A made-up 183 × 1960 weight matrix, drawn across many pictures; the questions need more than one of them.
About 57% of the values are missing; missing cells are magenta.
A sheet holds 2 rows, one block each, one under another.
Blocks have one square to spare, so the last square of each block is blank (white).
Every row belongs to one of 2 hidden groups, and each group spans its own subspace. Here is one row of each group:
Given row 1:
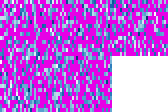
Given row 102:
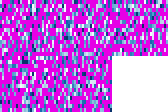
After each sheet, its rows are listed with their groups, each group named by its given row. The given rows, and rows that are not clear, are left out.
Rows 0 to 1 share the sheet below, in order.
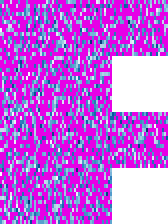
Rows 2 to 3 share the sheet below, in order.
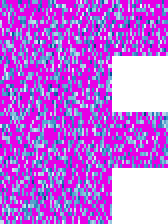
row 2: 1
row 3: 102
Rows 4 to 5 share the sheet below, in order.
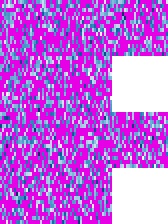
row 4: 1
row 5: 102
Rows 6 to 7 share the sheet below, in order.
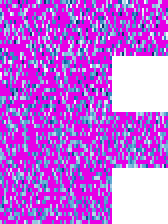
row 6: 102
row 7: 1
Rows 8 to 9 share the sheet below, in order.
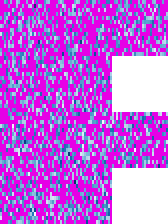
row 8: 102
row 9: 1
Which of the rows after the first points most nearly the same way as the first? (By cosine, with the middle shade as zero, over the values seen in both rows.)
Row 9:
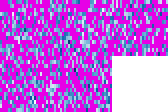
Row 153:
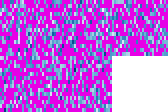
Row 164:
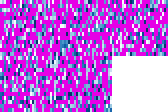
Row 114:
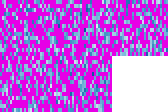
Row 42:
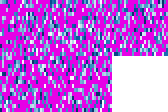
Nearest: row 153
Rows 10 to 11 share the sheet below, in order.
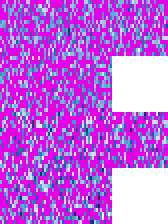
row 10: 1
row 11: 102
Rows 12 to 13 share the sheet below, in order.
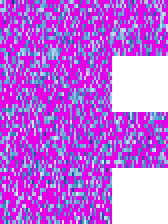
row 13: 102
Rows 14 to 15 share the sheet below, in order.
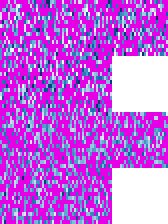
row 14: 1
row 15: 1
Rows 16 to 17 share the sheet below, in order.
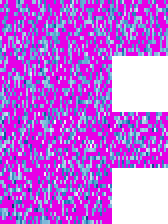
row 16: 102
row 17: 102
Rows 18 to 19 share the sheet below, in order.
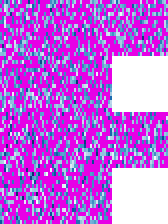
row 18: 102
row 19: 102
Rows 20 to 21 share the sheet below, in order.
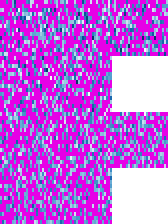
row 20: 102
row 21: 102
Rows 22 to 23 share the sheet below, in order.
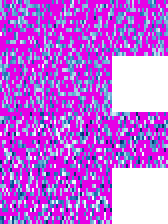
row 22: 102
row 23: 1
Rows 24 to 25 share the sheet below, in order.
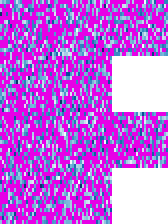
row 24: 102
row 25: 1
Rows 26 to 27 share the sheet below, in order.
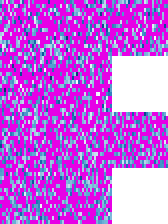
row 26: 102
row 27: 102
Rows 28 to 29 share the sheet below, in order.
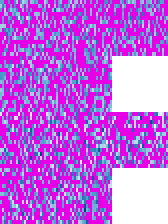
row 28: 102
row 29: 1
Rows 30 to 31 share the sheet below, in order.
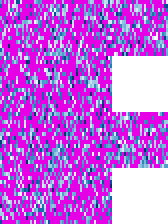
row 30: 102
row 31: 1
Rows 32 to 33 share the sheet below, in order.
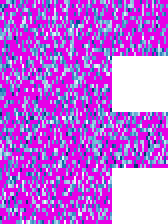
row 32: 102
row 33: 1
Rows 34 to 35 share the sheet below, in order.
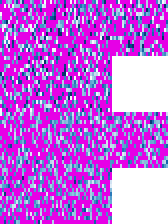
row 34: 102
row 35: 1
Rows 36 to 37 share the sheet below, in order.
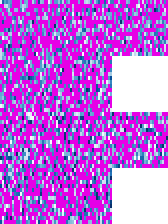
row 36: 1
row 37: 1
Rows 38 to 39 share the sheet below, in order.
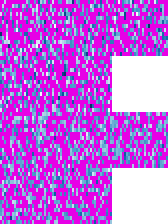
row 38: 102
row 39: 1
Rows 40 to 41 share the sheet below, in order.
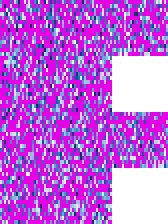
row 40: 102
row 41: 102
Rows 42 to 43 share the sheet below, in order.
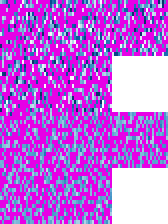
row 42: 102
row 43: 102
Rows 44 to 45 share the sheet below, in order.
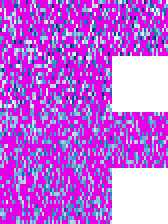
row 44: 102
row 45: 102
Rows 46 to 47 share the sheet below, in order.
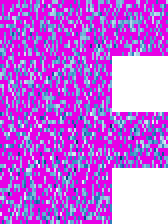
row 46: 1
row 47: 102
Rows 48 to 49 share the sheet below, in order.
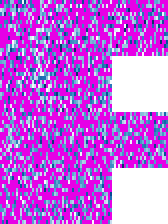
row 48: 1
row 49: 102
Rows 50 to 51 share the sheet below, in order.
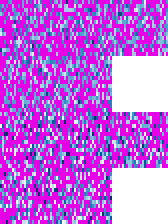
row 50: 102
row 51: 102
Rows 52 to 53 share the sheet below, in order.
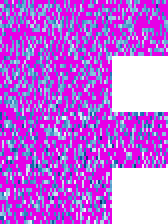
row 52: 1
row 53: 1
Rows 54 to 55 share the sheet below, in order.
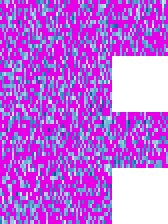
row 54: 102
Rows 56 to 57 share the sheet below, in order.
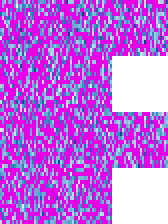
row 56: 1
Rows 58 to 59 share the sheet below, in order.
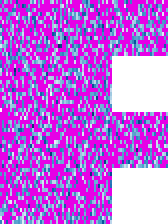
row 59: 1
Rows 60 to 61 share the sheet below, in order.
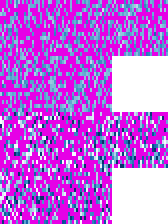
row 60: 1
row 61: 102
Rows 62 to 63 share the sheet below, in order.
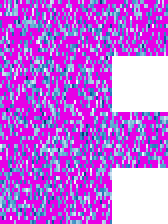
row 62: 102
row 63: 1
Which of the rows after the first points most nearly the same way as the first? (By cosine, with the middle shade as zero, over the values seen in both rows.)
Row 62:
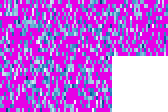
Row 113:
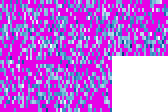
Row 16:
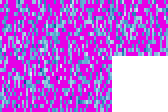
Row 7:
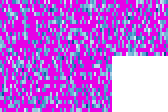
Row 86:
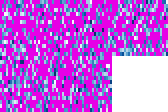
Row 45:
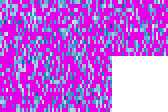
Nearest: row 45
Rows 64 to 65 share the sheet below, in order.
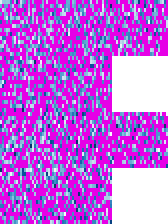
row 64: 1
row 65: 102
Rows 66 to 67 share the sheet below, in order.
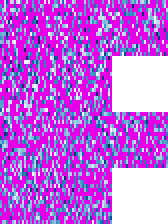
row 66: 102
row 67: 102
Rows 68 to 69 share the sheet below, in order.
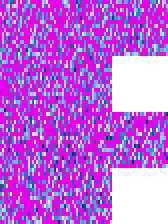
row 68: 1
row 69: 1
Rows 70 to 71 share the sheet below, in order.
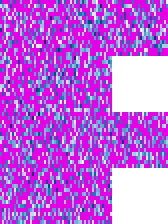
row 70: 102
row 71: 102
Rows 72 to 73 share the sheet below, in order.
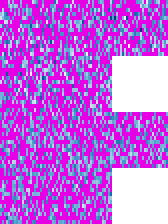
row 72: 102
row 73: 1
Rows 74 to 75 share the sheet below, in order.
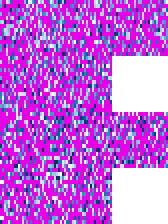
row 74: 102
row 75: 1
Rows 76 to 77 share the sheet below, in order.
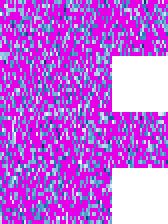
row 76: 102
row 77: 1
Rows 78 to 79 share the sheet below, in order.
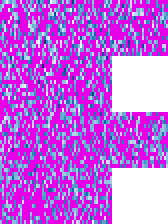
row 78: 102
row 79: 102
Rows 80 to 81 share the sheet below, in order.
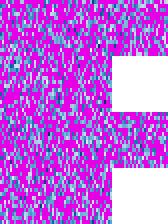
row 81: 102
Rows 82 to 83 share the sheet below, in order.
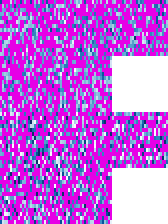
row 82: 1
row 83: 102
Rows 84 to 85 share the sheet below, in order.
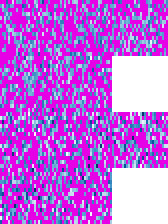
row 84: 1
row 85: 1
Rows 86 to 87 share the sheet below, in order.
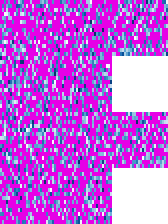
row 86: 102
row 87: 102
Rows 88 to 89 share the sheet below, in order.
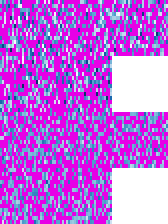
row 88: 102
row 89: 102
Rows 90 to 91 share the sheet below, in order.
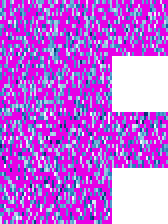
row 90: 1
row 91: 102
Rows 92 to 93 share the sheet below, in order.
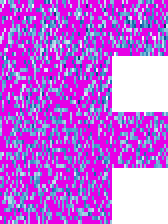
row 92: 102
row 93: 1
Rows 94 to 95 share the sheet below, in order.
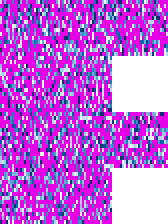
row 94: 102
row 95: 1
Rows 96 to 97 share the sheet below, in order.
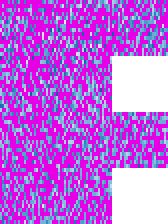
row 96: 1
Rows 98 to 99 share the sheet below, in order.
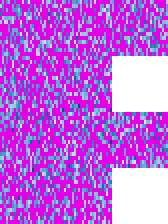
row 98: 102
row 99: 1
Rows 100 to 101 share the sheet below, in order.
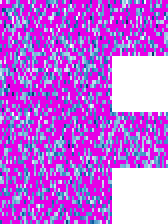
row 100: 102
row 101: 1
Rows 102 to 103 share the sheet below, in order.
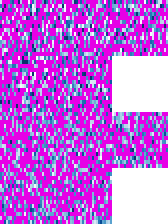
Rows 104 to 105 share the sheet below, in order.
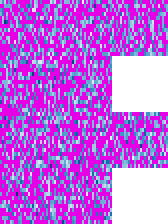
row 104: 102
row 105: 102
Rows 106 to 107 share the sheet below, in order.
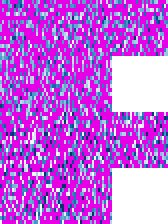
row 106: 1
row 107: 102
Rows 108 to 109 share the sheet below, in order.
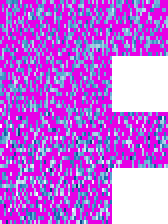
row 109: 102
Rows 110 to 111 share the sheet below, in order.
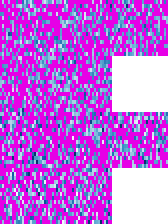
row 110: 1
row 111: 102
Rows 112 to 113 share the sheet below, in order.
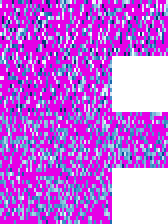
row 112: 1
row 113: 102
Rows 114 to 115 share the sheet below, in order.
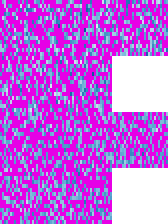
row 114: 1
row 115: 1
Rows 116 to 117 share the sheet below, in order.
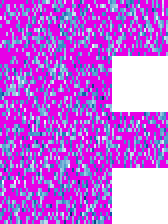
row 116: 1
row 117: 1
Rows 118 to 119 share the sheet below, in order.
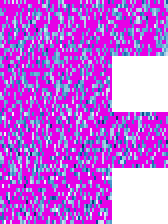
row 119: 1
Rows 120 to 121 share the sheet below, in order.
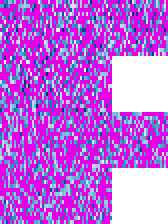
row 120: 102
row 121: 102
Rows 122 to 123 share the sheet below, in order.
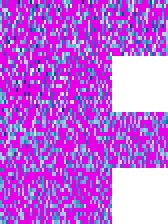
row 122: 102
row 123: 102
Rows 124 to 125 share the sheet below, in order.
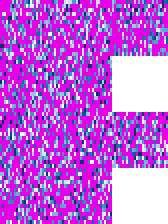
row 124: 102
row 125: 102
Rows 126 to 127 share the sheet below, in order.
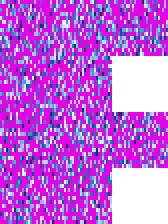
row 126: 1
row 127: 102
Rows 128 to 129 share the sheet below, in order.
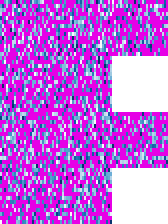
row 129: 1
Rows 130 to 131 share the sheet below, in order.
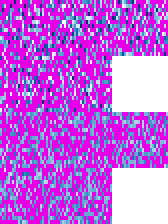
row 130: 1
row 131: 102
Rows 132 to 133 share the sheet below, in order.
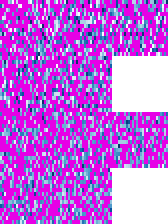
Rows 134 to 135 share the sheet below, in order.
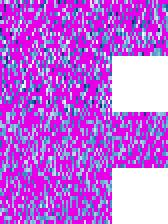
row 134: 102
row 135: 102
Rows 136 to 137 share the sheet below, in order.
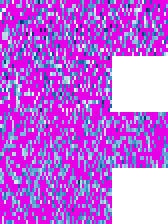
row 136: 102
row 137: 1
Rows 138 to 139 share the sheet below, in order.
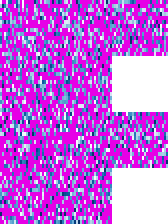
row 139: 102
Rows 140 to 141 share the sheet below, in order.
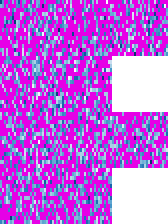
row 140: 1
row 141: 1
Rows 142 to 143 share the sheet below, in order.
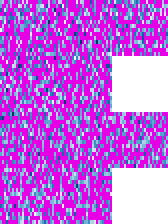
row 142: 102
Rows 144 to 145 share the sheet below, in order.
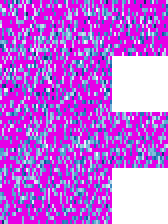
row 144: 1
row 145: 102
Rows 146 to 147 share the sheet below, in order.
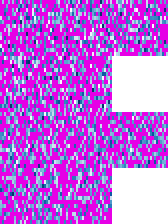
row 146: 102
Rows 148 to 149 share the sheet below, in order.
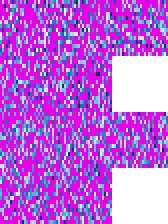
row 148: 102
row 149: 1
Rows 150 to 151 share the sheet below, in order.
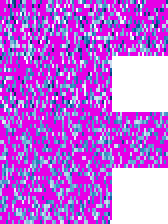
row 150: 1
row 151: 102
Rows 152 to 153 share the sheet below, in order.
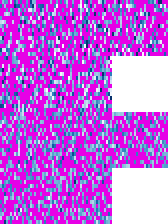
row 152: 1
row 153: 1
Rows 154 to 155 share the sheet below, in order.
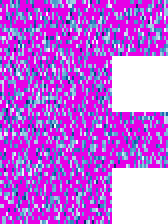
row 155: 102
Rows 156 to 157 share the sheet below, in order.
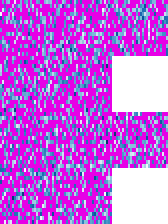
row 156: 1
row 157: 1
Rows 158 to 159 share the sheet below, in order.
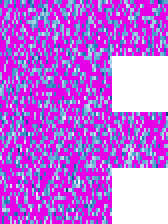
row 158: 1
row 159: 1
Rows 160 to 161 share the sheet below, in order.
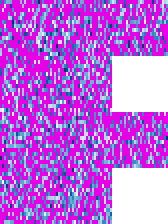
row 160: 102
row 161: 1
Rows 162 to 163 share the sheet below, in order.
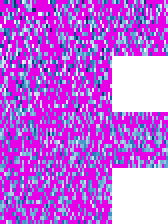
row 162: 102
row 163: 102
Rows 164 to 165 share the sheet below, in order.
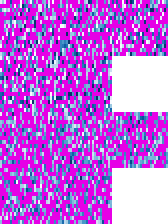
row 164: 1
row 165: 1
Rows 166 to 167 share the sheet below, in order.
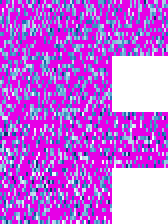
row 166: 102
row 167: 102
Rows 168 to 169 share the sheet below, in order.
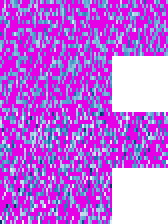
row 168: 102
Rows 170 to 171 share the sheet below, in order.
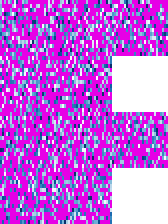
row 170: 1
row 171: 1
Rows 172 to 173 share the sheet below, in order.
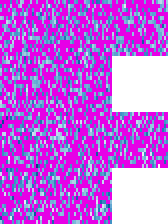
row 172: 1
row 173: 1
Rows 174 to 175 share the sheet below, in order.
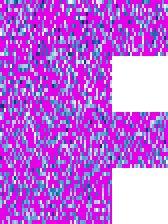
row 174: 1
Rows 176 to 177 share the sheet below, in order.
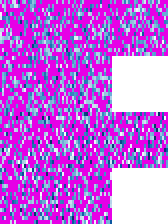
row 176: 102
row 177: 1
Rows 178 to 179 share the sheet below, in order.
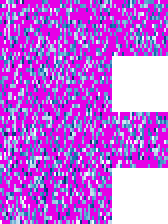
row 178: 102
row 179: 102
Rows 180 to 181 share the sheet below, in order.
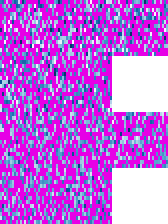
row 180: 102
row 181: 1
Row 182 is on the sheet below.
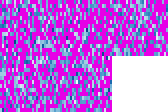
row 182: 102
